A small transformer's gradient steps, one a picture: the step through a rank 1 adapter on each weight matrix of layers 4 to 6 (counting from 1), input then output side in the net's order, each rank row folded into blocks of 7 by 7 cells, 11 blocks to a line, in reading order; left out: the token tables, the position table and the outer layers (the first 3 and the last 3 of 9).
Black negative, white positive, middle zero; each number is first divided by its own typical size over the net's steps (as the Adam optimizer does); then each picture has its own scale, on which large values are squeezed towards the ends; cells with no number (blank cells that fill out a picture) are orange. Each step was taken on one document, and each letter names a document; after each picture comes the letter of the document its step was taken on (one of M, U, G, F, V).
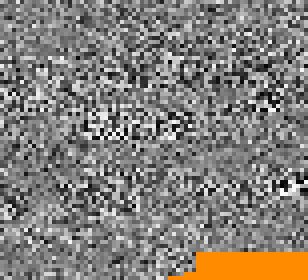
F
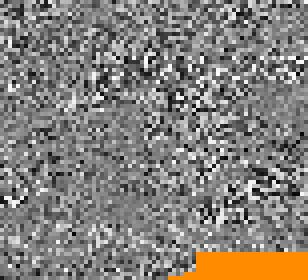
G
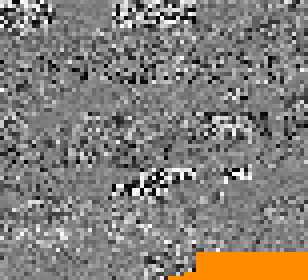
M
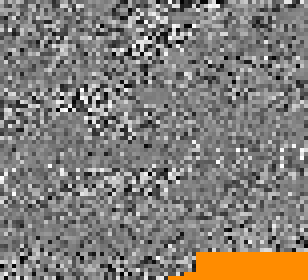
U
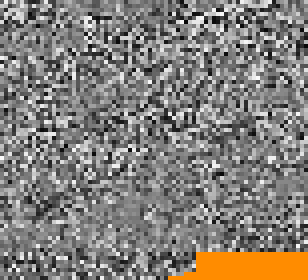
G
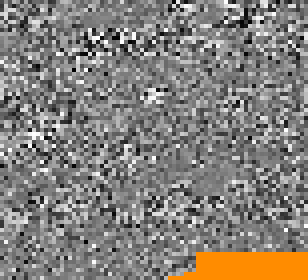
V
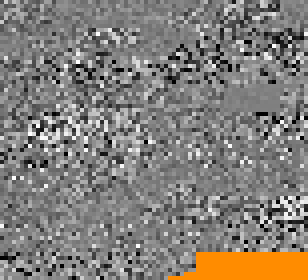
V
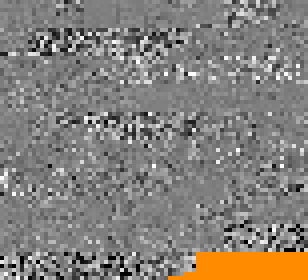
U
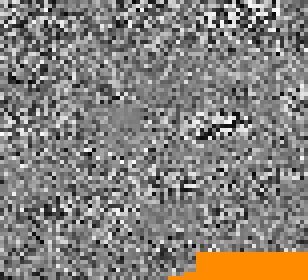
G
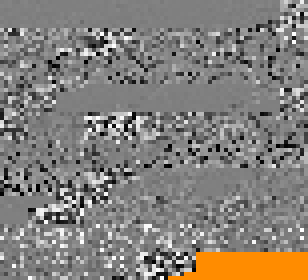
M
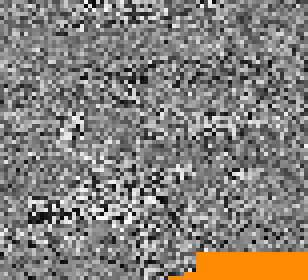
F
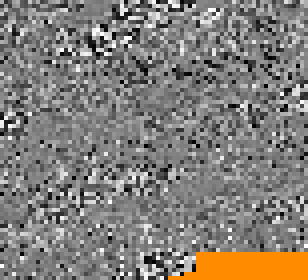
U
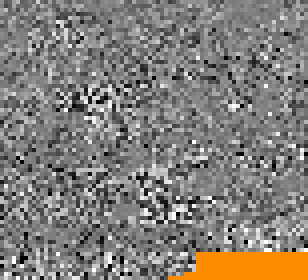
U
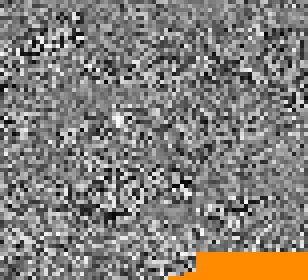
F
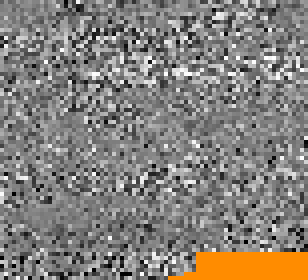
U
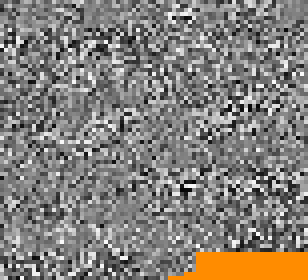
G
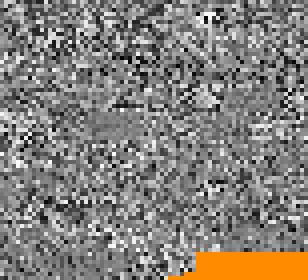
G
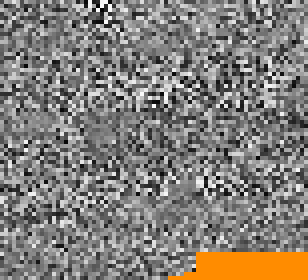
F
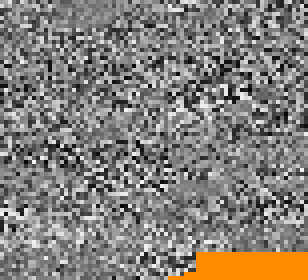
F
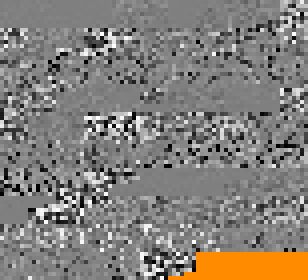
M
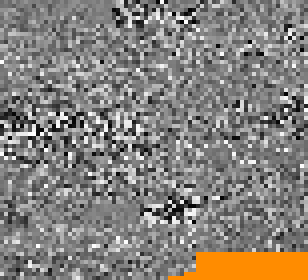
V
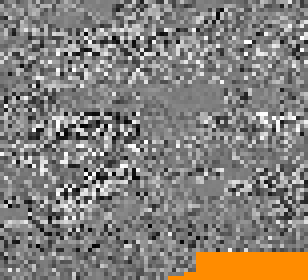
V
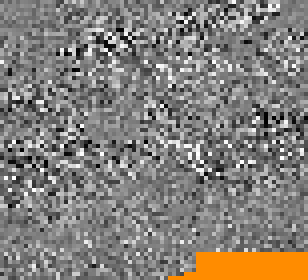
V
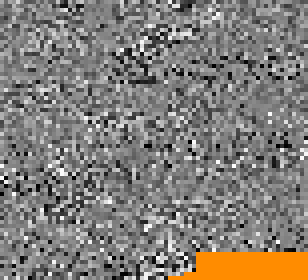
U
